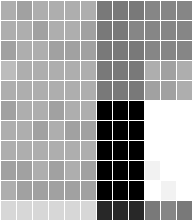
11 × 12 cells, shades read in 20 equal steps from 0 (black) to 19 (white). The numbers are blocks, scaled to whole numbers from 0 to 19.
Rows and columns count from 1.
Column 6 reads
13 12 12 13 13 13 12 13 12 12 16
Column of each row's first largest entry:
1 1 2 1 1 10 10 10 11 10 1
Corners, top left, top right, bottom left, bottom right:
13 10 16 9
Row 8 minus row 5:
0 0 0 0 0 0 -9 -9 -9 7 7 6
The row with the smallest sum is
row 10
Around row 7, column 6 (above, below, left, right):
13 13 12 0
